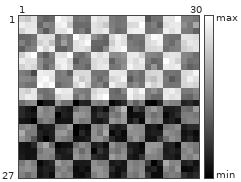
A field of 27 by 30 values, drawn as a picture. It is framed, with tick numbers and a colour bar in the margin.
The halves do not mirror each other. A horizontal seam about 50% of the way down splits the table, and the top part is higher. A checkerboard runs through the table.
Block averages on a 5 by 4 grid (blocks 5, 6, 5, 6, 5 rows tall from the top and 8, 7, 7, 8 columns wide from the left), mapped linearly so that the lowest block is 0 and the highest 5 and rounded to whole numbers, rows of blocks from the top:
5555 | 5555 | 3333 | 0000 | 0000
